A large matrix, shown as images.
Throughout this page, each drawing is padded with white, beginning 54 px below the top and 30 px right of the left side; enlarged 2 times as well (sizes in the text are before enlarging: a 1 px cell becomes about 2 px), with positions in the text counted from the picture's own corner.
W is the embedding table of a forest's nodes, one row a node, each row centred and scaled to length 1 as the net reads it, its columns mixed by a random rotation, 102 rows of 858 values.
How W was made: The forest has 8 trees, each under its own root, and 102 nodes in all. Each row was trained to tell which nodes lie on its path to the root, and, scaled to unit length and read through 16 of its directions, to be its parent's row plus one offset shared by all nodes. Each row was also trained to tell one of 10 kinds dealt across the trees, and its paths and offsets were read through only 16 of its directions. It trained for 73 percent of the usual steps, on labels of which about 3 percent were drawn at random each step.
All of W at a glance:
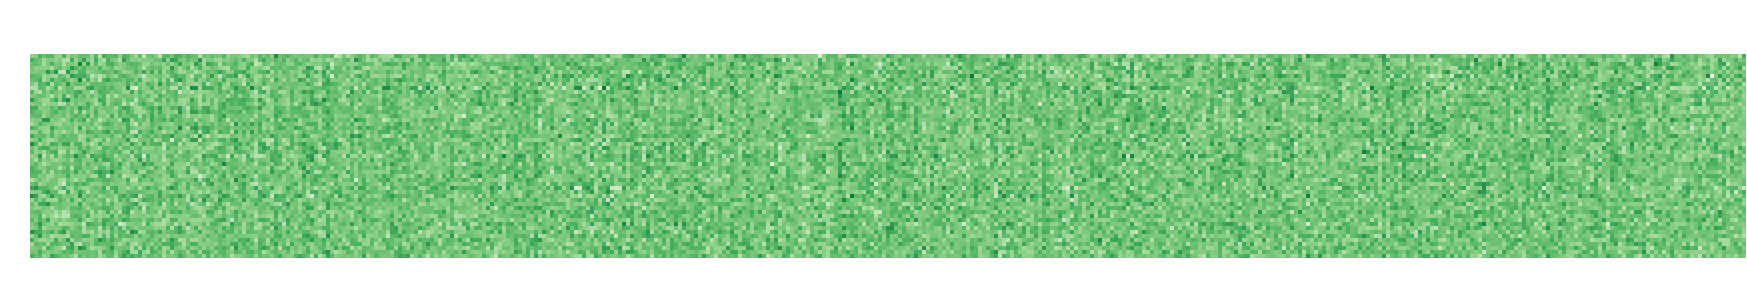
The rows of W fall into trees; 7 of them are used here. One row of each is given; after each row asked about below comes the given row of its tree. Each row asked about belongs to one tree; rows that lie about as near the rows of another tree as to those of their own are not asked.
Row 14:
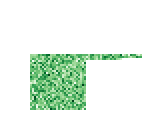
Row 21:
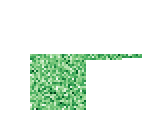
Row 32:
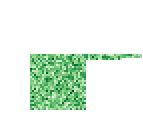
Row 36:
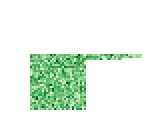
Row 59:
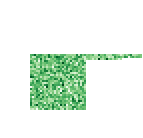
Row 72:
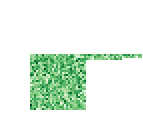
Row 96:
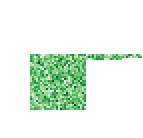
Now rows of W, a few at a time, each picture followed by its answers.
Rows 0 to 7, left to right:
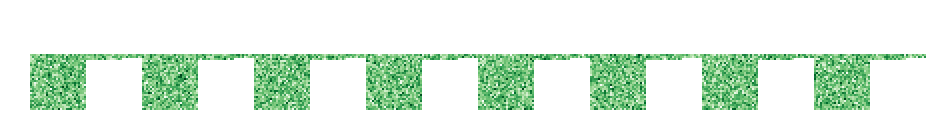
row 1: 14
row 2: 32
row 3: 96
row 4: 36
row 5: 36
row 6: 21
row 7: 32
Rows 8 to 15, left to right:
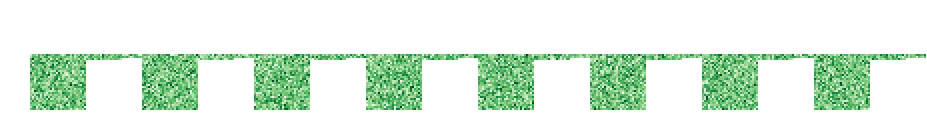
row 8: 96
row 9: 59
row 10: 32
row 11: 14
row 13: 14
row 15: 21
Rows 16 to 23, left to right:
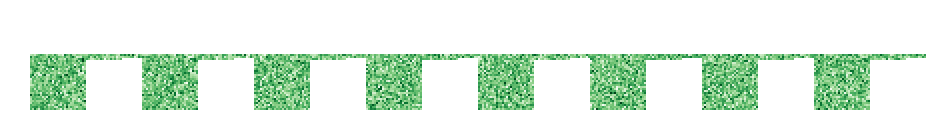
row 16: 36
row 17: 36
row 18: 21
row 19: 21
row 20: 72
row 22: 14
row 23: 21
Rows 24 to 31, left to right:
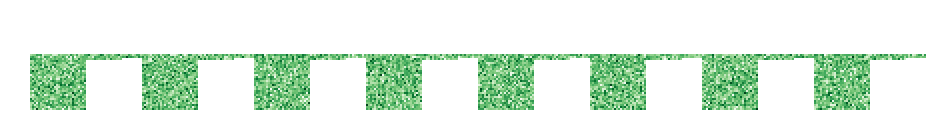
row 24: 96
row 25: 36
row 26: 21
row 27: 72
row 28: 32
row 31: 21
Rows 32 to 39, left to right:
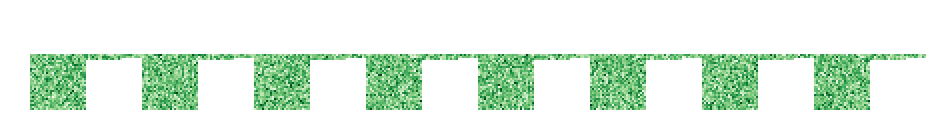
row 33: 72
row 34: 32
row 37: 72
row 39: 36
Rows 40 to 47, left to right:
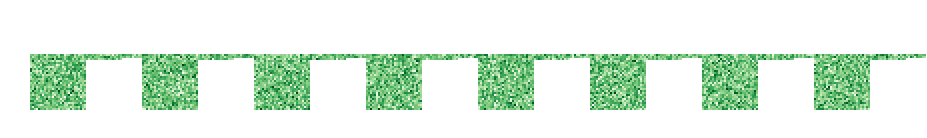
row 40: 32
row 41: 21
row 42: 36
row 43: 14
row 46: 36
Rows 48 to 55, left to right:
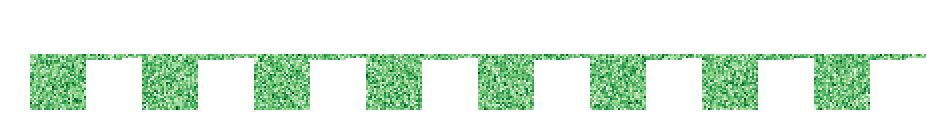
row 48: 59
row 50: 14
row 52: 21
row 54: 96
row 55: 21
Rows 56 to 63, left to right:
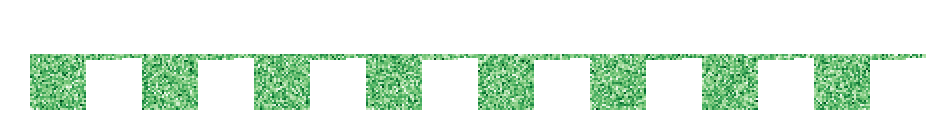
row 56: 36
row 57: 32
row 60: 96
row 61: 21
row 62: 36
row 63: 96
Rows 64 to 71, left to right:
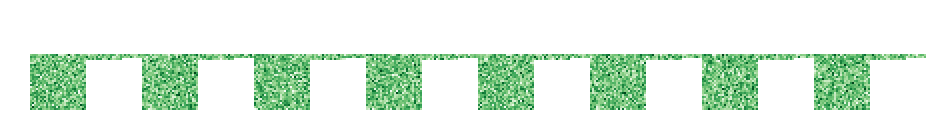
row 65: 72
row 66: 96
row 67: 72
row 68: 36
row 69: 72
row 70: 96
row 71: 72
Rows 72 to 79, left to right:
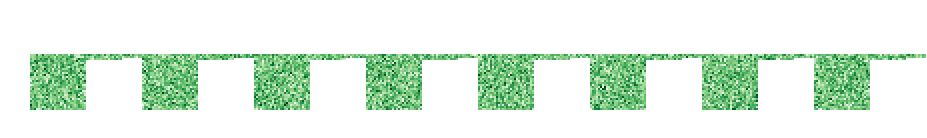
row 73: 21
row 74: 32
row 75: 36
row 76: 72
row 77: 21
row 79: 72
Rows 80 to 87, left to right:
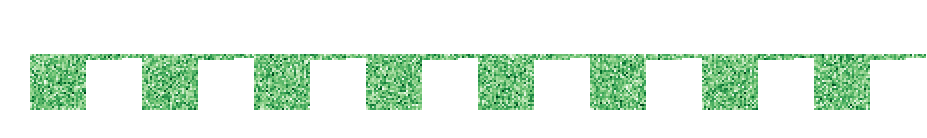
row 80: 32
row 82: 72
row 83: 21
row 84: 36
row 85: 36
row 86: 36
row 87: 14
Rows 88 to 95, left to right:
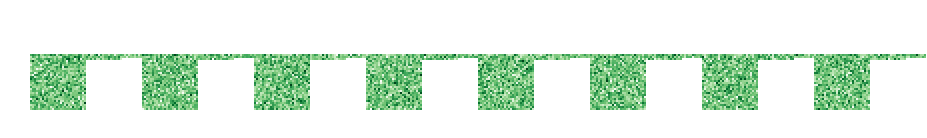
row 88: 32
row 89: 21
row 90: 59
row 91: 32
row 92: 96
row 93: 21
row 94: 36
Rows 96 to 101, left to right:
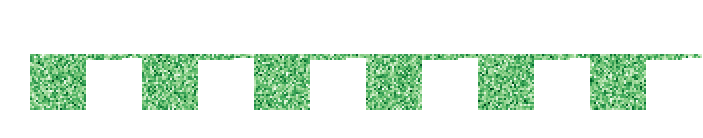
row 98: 32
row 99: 14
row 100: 32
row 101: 96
